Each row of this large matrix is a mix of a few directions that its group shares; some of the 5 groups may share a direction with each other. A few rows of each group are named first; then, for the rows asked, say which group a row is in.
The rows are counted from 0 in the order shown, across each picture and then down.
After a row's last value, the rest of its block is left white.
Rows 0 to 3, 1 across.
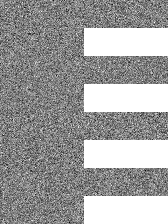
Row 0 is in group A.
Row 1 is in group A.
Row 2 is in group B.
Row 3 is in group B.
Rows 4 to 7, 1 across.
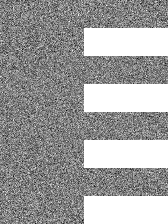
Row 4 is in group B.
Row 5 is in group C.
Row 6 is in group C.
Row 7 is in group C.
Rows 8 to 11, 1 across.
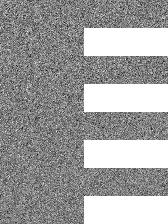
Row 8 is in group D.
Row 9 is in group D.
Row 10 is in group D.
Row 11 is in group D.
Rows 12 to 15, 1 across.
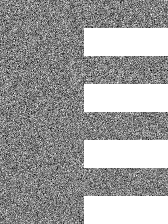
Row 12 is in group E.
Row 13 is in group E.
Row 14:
C
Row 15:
C
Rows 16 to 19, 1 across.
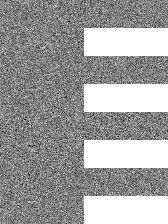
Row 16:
B
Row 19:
D
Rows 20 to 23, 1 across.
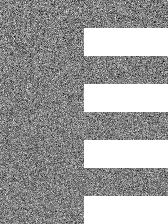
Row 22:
C
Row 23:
C
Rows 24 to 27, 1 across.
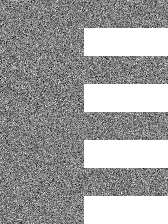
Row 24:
C
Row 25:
C
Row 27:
E
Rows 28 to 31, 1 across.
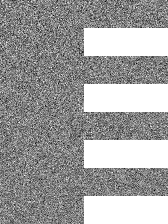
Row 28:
C
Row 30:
E
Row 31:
A
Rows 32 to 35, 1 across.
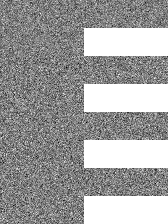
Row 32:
B
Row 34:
C
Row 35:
C
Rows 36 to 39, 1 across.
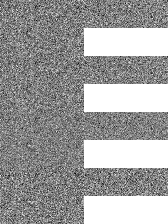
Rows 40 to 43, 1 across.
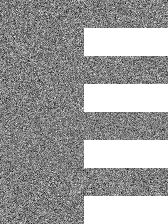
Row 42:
D
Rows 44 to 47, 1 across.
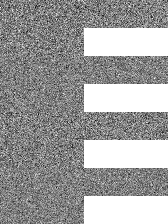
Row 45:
A
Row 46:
B
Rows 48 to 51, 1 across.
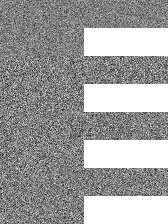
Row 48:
D
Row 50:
E
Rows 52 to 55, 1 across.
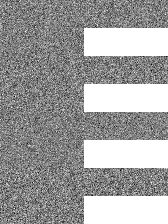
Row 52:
B
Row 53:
E
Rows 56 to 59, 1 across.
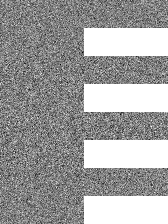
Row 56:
C
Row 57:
D
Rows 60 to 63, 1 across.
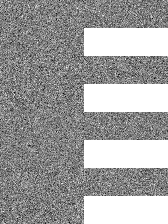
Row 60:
D
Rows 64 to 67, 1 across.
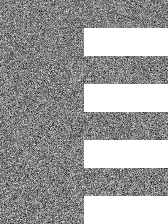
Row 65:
E
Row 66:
E
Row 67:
E
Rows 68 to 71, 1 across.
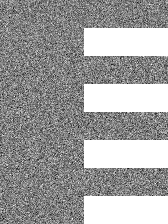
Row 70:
C
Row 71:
C
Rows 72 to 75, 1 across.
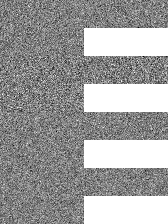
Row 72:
D
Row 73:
E
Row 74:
D
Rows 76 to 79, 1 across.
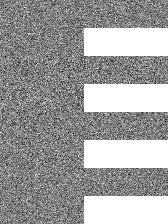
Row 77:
B
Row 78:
C
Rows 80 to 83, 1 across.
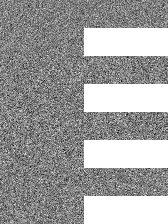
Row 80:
D
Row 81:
E
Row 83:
D
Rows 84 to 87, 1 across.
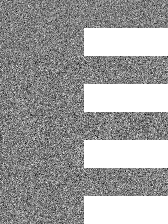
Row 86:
B
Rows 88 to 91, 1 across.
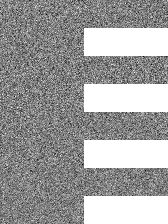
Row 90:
C
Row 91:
B
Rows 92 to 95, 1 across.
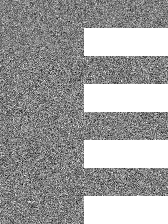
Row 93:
E
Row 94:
B
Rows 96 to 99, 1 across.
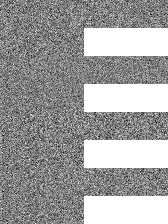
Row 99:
B
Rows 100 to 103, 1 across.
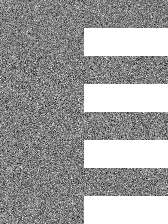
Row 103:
B
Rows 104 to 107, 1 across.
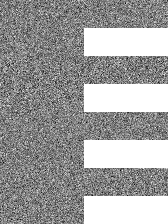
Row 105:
D
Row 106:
C
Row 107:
E
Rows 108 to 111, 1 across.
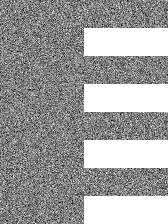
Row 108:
E
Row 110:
E
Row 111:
B
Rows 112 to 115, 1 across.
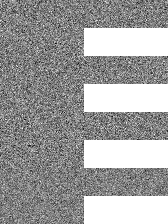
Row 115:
B
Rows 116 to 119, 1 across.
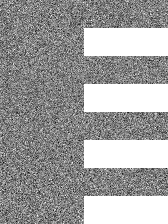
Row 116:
E
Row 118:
C
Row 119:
C
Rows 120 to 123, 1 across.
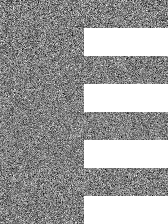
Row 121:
D
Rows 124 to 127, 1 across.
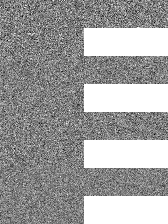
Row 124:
D
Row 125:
B
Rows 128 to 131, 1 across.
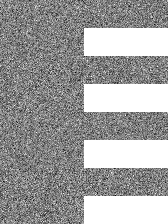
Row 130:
D
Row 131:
B
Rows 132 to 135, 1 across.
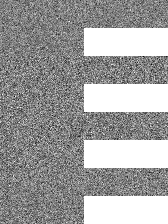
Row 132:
B
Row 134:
E
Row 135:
C
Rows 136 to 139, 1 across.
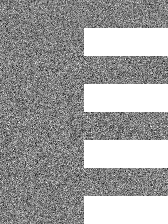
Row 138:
E
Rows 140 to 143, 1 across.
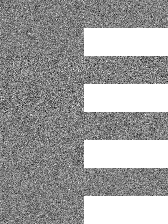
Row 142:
B
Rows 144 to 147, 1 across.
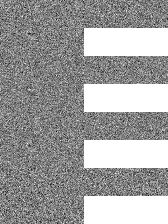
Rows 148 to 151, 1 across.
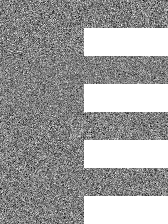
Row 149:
D
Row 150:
E
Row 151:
C
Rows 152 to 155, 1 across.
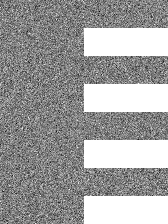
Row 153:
D
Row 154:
D
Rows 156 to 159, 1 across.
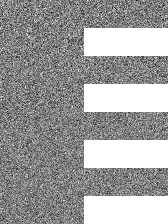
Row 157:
C
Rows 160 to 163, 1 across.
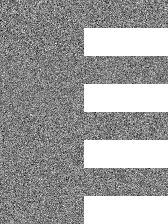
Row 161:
B
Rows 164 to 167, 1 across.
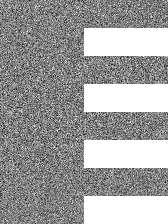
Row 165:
E
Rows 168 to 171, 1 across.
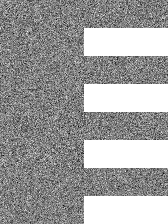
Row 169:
D
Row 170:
B
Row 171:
D
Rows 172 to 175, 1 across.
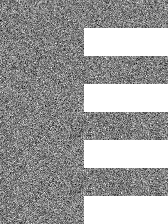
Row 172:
C
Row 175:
E
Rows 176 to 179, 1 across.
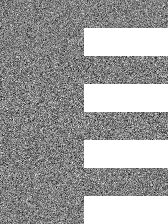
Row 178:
C
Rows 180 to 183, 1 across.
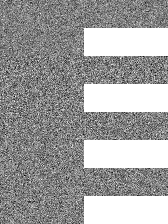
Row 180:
B
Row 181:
E
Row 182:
B
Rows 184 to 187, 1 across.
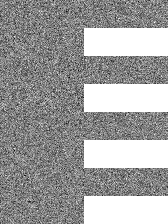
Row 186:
D
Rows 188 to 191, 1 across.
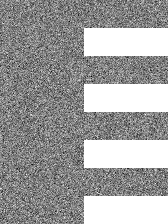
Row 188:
B
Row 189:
E
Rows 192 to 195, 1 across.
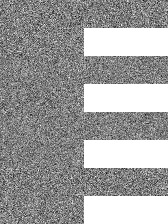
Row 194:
B
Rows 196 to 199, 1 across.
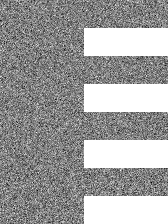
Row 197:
C
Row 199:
E
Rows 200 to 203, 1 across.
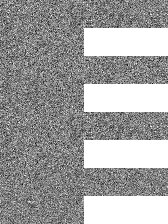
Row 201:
C
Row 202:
E
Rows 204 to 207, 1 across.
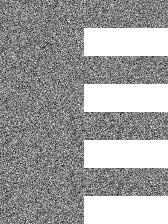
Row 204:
B
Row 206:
E
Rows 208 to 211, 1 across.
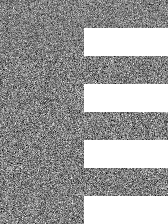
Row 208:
C
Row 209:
B
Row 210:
E
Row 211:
B
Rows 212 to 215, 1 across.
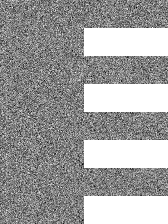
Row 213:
E
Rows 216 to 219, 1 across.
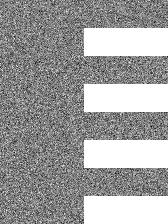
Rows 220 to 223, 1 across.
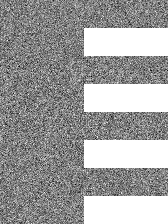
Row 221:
E
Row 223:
E
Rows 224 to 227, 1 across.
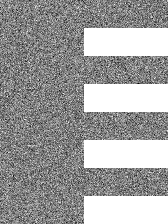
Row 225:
D
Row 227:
C
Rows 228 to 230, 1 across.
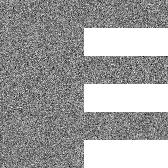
